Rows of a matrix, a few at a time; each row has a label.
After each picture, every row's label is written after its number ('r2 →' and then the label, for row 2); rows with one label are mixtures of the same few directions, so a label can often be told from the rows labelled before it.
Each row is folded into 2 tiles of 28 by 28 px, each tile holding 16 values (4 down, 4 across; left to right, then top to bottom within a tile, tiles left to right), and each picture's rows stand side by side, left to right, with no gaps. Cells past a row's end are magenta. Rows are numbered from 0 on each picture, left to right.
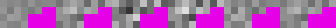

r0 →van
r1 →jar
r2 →jar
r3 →jar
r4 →van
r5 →jar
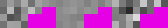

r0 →van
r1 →jar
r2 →jar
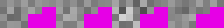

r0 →van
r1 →van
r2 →van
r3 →jar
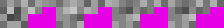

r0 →van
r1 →jar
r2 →jar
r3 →jar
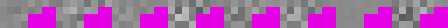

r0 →jar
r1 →jar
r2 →van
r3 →van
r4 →van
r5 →van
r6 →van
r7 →van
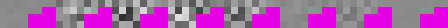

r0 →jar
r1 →jar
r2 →van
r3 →van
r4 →van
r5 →jar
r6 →van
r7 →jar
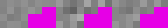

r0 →van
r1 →jar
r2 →jar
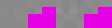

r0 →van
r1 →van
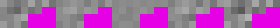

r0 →jar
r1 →jar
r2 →van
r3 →jar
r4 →jar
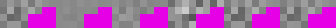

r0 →van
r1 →van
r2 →van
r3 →jar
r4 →van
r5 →van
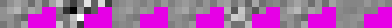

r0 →jar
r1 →jar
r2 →jar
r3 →jar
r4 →van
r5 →jar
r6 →jar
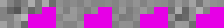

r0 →jar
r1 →van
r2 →van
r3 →van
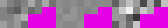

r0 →jar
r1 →van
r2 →jar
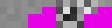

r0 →van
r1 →van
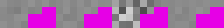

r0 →jar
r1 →van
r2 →van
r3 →van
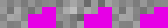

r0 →van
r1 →jar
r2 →van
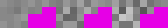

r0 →jar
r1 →van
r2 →van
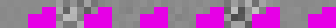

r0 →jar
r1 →van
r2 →jar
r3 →van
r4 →van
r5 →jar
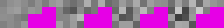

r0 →jar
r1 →jar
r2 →van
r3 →van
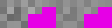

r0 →van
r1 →van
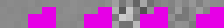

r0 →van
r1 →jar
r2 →van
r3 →van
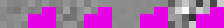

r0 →jar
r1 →van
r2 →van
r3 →jar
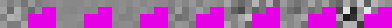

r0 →van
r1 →jar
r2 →van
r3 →van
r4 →jar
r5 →jar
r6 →van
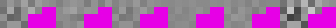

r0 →van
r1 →jar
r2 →van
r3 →van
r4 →van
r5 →van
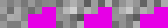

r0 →van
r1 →jar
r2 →jar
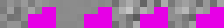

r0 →van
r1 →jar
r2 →jar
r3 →jar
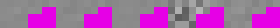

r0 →jar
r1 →jar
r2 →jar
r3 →van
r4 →jar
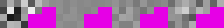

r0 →van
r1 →van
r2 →van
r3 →jar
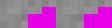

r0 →jar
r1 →jar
